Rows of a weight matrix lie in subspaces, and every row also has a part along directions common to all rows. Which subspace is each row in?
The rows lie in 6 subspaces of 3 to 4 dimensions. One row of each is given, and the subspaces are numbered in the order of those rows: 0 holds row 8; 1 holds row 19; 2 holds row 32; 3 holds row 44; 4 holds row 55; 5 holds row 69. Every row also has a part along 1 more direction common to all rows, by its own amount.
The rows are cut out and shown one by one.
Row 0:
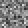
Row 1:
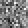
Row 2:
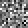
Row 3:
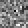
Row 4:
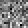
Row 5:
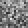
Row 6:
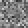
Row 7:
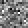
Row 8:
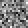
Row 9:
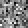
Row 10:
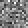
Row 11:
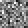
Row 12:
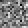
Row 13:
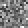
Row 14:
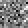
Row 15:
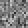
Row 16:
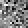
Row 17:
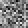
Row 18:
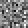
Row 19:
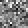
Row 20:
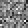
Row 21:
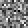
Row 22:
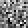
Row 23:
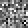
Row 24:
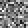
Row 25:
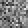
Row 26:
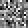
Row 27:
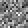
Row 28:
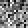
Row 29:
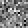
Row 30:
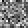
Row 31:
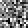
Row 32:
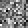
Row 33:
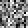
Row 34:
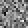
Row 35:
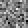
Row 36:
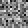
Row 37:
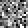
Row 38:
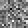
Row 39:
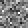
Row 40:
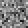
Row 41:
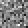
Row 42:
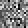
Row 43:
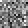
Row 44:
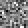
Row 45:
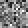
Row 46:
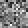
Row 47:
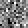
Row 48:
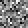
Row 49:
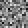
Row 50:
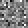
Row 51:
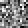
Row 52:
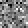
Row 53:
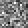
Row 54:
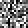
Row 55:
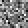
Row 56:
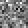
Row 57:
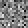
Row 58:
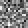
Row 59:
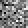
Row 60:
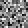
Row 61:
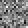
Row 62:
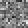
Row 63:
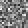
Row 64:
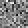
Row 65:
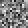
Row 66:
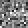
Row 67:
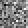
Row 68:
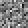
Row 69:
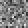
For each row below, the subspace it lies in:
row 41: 0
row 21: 0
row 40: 0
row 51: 3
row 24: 1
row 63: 5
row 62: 4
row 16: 2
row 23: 0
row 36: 4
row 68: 0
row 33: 5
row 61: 0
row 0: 0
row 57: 4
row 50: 4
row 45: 1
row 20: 2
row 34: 0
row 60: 5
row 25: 2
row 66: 0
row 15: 5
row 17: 2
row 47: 2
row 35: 4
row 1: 2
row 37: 3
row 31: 5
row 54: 3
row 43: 3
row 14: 3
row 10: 2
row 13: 3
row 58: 5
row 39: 1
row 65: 0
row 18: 3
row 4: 3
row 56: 1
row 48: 1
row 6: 4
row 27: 0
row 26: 4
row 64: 1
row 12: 3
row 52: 1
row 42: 4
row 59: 2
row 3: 3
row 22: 5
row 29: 1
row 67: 2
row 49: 5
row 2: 0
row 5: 5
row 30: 4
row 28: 5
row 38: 4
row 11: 3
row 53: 3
